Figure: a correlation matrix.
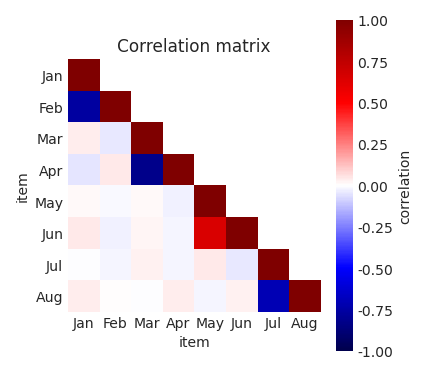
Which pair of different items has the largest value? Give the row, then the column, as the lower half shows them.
Jun, May
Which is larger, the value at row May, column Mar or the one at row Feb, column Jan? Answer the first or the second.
the first
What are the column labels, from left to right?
Jan, Feb, Mar, Apr, May, Jun, Jul, Aug
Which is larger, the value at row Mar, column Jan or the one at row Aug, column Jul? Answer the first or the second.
the first
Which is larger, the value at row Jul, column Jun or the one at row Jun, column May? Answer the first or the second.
the second
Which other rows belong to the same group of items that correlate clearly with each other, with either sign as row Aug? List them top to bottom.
Jul
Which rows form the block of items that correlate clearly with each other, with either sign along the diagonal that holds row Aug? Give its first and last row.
Jul to Aug
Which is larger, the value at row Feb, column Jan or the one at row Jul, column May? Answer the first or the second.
the second
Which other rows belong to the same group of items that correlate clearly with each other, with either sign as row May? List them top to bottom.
Jun
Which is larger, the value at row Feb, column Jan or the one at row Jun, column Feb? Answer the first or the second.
the second
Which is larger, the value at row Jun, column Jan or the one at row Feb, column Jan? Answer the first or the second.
the first
